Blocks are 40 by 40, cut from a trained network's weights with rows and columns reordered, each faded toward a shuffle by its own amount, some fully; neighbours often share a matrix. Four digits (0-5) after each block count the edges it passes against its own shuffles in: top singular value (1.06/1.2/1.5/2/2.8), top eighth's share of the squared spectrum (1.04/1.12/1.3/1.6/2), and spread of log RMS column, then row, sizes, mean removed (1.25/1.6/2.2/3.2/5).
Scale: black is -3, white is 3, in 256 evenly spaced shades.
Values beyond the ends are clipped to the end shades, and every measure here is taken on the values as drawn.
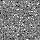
1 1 0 0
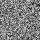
0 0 0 0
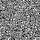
0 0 0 0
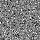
0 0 0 0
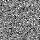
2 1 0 0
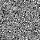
2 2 1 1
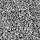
0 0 0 0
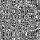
3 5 3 2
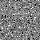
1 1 1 0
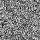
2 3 0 0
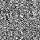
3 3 1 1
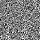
3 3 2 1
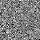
2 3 1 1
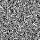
2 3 0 0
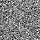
1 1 0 0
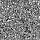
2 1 0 0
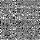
2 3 2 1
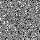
1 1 1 0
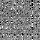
2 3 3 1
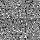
1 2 1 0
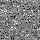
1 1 0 0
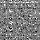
2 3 2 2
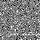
0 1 1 1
